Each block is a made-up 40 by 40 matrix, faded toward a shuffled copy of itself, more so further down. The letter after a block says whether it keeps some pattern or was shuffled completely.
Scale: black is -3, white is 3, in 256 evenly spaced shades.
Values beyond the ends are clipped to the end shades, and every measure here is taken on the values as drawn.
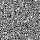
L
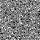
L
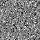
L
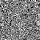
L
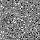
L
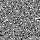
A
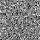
L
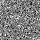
A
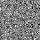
L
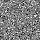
A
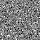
L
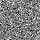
A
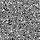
L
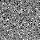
L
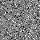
A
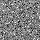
A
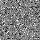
L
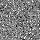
A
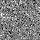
A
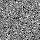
A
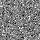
A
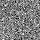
A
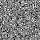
L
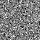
A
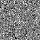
L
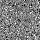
A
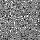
L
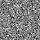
L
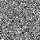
A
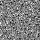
A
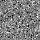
A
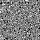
L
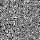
L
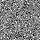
A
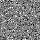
L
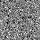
A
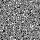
A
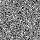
A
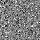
L
